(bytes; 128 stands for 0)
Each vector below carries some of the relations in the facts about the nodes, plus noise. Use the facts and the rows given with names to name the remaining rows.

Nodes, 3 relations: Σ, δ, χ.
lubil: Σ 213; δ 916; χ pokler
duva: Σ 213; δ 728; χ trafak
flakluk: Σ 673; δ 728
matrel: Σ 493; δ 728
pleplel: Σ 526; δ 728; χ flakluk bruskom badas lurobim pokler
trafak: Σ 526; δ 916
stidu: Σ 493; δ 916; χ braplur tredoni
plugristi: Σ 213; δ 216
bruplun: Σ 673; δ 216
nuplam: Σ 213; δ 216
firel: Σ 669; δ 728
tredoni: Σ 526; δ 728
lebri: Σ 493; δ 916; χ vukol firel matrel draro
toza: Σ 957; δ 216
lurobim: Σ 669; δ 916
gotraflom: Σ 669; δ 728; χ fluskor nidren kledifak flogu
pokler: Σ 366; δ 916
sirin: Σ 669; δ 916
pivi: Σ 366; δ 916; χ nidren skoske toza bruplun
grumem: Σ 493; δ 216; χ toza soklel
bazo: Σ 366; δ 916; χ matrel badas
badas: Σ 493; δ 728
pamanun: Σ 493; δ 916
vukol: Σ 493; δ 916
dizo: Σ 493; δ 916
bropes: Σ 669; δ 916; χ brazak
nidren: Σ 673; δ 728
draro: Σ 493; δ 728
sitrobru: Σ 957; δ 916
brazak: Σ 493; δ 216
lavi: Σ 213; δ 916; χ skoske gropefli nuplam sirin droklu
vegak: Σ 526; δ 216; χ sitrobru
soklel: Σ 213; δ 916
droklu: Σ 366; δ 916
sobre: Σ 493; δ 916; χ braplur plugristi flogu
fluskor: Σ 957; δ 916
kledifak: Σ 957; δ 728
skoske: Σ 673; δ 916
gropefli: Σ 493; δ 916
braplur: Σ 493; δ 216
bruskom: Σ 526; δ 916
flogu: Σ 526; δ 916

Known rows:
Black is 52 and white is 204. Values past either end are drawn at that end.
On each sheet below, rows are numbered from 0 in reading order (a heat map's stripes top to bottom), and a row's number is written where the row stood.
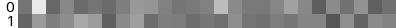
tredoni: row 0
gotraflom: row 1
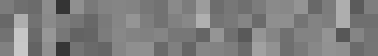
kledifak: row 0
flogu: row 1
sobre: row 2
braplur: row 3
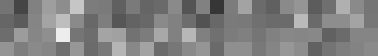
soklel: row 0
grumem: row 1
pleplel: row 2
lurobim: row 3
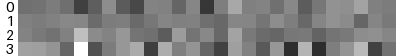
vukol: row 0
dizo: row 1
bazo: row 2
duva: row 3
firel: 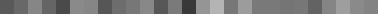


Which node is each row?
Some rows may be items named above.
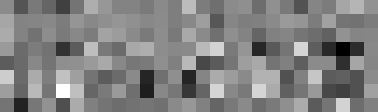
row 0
droklu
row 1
flakluk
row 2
pokler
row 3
sitrobru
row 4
lavi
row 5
brazak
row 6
bropes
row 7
toza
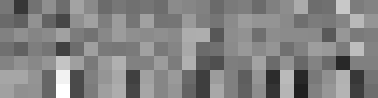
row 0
toza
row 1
sirin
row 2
bruskom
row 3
gropefli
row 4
lubil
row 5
duva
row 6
duva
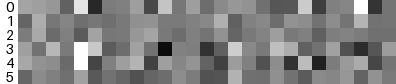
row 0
trafak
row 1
flogu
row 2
plugristi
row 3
bropes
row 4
duva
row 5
lebri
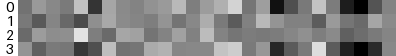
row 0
vegak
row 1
nuplam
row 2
pleplel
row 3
sitrobru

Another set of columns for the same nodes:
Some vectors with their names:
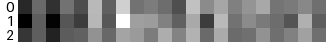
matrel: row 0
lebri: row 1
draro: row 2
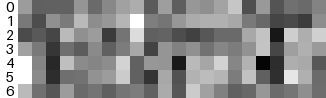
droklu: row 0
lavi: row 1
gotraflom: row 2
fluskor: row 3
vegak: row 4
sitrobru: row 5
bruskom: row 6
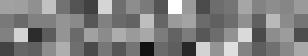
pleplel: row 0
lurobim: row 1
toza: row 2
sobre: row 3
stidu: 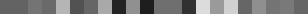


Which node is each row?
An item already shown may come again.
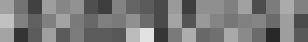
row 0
flogu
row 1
tredoni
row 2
trafak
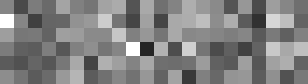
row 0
sirin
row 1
sitrobru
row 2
nuplam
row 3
bropes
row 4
firel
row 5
plugristi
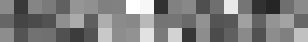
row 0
duva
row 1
firel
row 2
pokler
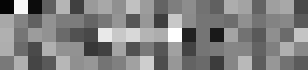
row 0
grumem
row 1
bruskom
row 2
lubil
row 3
flogu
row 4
soklel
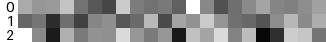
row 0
pleplel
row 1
brazak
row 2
vegak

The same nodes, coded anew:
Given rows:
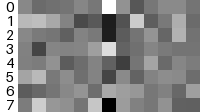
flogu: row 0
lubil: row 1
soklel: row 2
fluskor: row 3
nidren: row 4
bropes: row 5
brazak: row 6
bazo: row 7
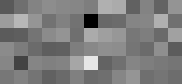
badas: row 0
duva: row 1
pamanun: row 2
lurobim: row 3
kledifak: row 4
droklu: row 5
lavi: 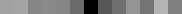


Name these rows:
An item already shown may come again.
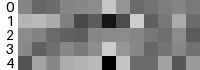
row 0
trafak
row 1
lubil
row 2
lurobim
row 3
bruskom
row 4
lebri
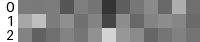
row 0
nuplam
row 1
bropes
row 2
bruskom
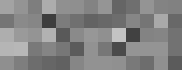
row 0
vegak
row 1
plugristi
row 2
pleplel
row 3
gotraflom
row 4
lurobim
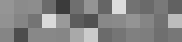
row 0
pokler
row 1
grumem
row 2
sitrobru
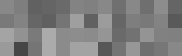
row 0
sirin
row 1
firel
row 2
vegak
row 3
toza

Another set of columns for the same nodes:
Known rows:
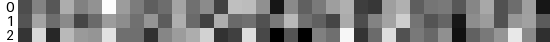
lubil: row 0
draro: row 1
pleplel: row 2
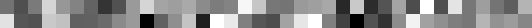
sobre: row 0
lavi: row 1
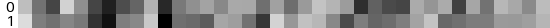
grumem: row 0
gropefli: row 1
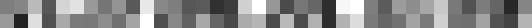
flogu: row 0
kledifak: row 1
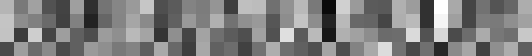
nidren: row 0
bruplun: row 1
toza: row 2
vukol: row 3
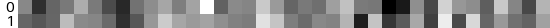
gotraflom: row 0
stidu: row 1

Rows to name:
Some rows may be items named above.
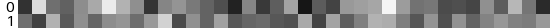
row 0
bruskom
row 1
sitrobru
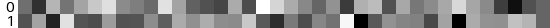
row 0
plugristi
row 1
lebri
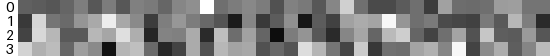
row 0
bropes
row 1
bruskom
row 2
pokler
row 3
droklu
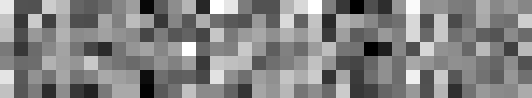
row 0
lavi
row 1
toza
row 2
soklel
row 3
gotraflom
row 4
duva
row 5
nuplam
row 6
sirin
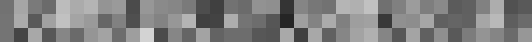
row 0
trafak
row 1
vegak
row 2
sitrobru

